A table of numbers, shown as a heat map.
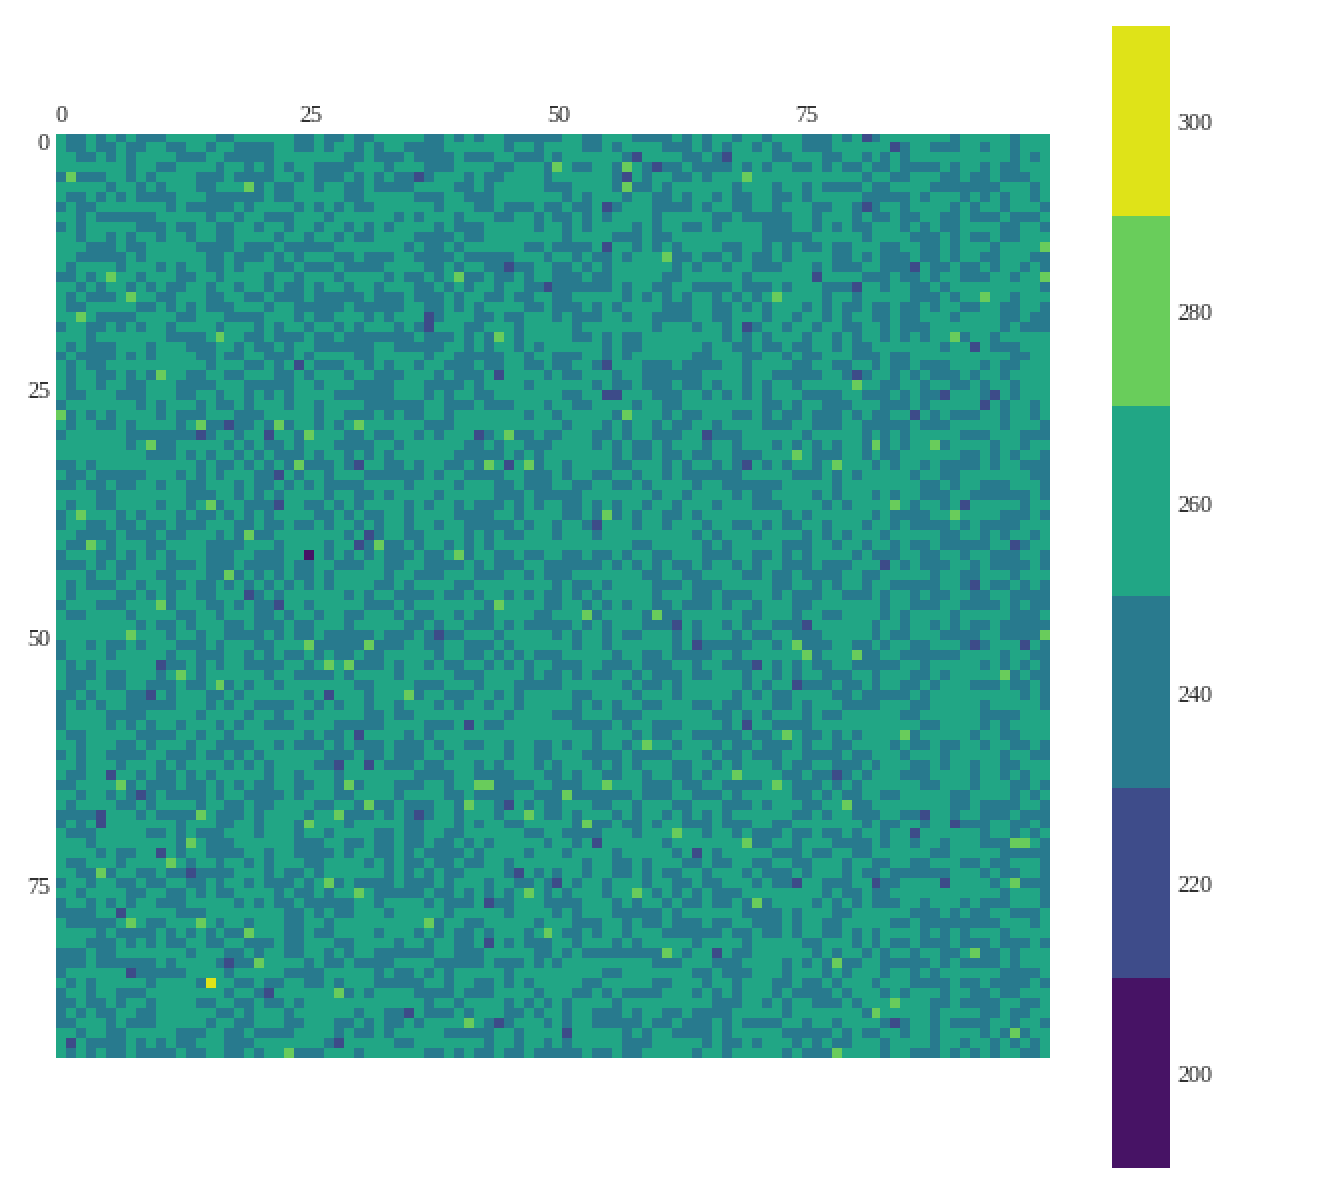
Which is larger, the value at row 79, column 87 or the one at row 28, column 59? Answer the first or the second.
the second
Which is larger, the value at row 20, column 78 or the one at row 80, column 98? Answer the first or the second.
the second
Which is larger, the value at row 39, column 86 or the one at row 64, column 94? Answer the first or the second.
the second
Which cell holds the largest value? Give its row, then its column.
85, 15
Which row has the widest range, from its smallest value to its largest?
42
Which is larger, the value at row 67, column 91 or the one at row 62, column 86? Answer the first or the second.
the second
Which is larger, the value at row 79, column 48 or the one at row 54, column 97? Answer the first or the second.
the second
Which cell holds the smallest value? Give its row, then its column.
42, 25
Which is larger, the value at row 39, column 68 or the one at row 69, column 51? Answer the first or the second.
the second
